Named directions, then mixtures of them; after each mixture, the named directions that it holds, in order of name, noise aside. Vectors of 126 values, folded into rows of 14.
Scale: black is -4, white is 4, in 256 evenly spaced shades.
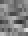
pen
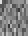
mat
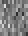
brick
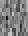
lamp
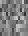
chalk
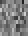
chalk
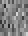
brick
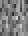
chalk, lamp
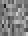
brick, pen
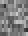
brick, pen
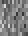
brick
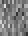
brick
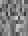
chalk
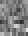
lamp, pen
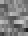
pen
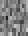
lamp, pen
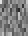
lamp, mat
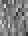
brick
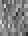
brick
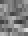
pen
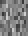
chalk, lamp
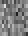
brick, pen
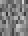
chalk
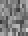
lamp, pen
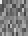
chalk, mat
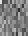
brick, mat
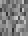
chalk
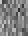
brick, mat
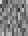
lamp, mat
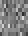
brick, chalk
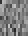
lamp, mat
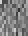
brick, mat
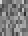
chalk, mat
